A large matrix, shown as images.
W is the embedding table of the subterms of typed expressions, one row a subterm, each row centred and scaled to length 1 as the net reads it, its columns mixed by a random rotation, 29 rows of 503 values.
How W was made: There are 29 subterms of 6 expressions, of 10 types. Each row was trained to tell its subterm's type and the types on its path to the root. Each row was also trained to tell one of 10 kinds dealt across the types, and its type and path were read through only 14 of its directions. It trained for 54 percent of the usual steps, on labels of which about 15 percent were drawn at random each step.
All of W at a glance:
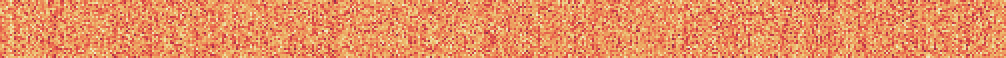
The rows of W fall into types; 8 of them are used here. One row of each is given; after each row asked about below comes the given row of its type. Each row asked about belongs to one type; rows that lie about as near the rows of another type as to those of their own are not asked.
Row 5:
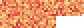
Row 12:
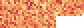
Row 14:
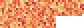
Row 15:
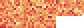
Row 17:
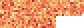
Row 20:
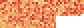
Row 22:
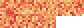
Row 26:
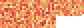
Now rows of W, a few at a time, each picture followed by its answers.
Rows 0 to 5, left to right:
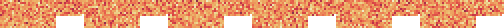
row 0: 20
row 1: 26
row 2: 5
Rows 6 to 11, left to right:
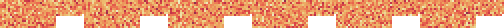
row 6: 17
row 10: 20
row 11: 26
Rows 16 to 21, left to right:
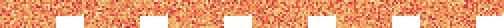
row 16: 5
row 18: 20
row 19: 22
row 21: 20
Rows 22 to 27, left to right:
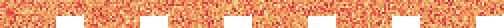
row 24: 26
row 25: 5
